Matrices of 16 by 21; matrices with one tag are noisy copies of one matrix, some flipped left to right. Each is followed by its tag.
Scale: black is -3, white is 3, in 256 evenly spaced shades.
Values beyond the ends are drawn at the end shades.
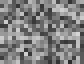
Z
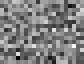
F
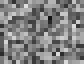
Z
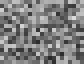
F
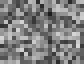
Z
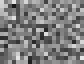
F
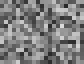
Z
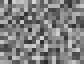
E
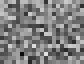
F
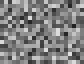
E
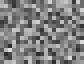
E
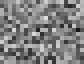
F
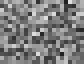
F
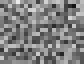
F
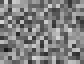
E
